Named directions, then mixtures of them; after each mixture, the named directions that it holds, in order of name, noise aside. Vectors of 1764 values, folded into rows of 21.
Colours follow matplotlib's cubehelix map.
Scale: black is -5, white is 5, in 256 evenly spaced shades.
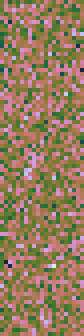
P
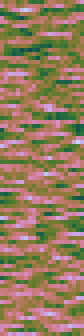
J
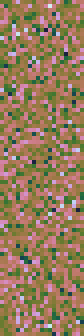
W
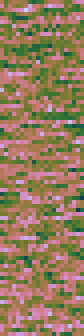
J, W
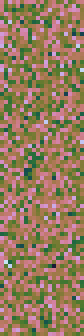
P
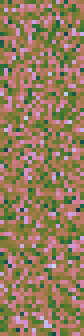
P, W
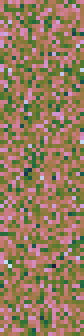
P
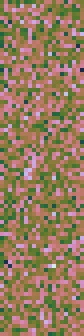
P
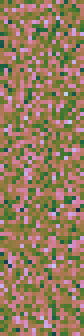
P, W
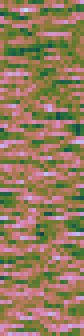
J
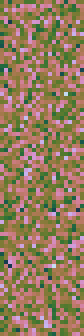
P, W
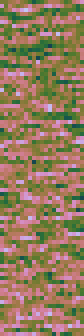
J, W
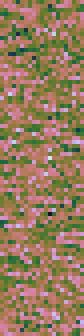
J, W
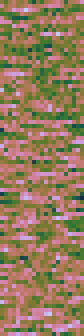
J, W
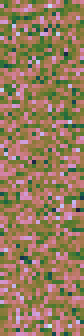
J, W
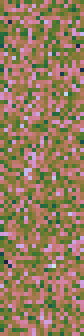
P
